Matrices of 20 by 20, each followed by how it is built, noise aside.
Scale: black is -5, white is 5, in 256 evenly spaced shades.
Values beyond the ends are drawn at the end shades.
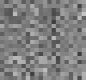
low rank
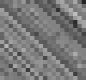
Toeplitz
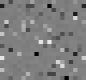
sparse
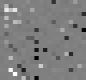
sparse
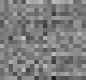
low rank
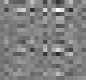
low rank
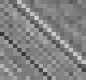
Toeplitz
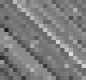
Toeplitz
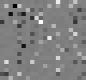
sparse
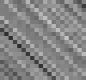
Toeplitz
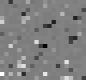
sparse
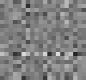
low rank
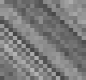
Toeplitz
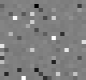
sparse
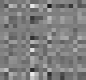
low rank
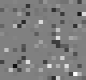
sparse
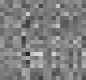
low rank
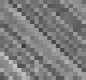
Toeplitz
